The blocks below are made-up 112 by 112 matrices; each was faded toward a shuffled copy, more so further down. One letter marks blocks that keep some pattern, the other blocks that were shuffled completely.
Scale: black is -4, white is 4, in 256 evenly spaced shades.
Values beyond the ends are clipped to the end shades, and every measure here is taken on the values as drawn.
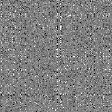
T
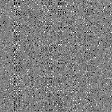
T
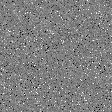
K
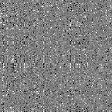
T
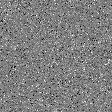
K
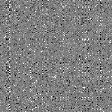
T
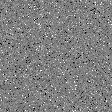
K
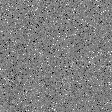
K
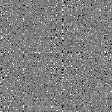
T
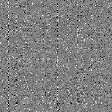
T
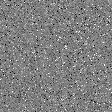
K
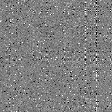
T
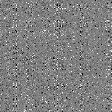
T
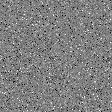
K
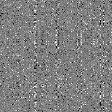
T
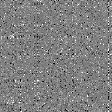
T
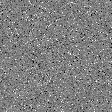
K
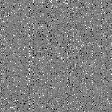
T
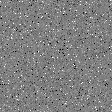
K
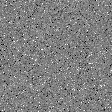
K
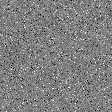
K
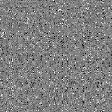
T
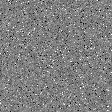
K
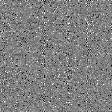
T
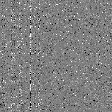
T
